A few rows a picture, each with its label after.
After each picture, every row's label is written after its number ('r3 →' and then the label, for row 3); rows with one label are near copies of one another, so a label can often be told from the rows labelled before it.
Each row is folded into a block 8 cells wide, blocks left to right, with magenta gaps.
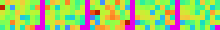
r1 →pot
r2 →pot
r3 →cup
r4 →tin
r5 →tin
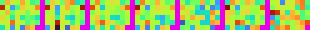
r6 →pot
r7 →pot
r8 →pot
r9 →pot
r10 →tin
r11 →pot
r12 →cup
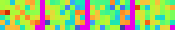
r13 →cup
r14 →tin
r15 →tin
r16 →pot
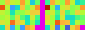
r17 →pot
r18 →pot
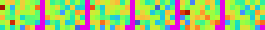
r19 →pot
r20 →tin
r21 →pot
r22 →tin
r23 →cup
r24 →tin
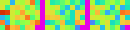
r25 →cup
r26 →tin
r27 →tin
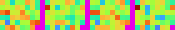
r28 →cup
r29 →pot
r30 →cup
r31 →pot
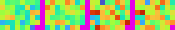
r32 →tin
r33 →pot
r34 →cup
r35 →cup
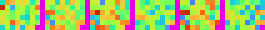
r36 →pot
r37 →cup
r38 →cup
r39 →tin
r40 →cup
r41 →tin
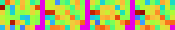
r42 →pot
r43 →cup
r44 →cup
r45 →cup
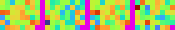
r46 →cup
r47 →tin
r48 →cup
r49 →pot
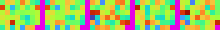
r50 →pot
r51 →pot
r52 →cup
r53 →pot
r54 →cup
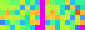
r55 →tin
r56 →tin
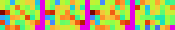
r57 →cup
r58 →cup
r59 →cup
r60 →pot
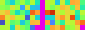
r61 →tin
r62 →cup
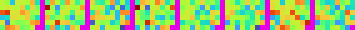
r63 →cup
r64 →pot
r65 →tin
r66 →pot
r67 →tin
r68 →tin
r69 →cup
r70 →tin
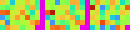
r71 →cup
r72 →cup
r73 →pot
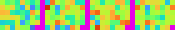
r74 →tin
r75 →pot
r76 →cup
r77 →pot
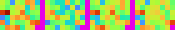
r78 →cup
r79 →tin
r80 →cup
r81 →cup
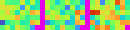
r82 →tin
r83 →tin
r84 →cup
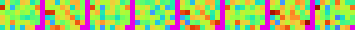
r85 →pot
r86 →cup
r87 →pot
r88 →tin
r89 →cup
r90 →pot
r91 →cup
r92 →pot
